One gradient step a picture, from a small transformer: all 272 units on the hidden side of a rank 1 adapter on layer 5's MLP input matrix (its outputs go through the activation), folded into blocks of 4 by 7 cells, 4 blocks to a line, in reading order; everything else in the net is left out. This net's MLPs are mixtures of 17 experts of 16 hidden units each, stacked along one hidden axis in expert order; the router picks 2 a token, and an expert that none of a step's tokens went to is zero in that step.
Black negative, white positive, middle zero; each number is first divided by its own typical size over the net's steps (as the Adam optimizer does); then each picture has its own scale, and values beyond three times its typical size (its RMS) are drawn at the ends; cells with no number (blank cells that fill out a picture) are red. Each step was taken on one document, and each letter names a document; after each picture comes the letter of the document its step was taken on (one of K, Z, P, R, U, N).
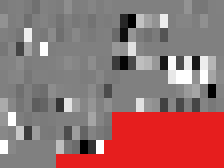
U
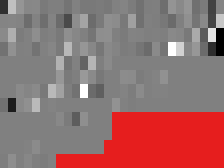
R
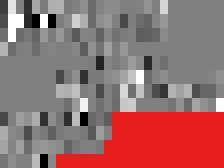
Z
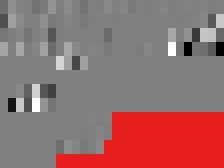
R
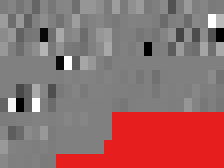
R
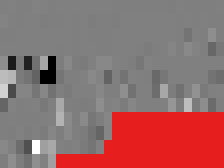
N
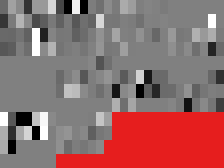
Z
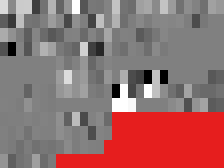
Z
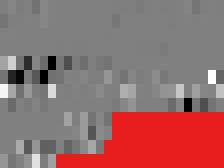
N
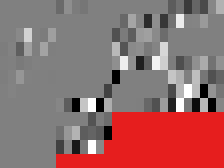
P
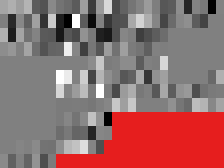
Z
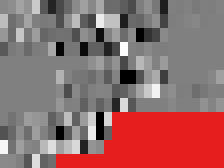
Z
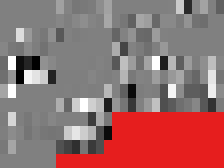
P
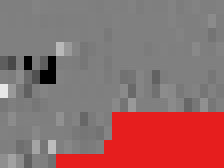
N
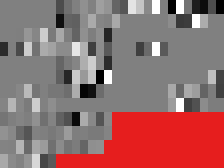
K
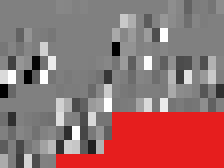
P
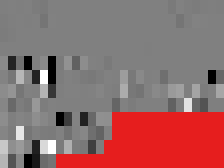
N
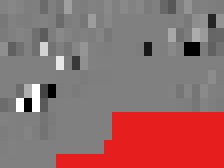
R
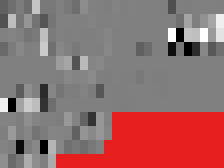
R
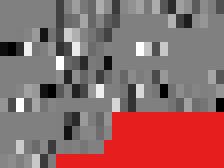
K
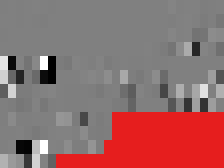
N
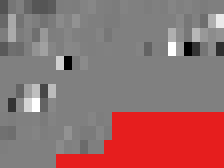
R
